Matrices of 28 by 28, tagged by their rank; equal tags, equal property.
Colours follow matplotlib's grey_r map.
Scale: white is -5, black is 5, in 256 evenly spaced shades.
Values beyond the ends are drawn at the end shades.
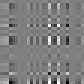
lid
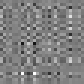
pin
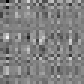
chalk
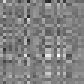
chalk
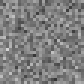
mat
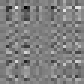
pin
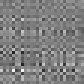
pin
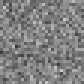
mat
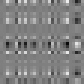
lid
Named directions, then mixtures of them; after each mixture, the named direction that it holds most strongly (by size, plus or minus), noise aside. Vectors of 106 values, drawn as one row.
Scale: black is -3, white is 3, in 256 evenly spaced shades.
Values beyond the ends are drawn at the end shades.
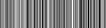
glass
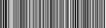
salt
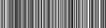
glass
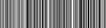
glass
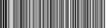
salt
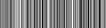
glass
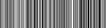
glass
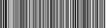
salt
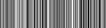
glass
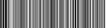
salt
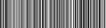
glass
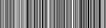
glass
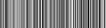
glass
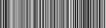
salt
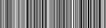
glass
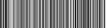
salt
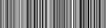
glass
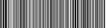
salt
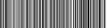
glass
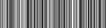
glass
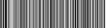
salt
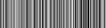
glass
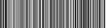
salt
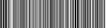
salt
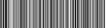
salt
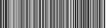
salt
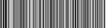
salt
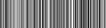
glass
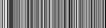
salt
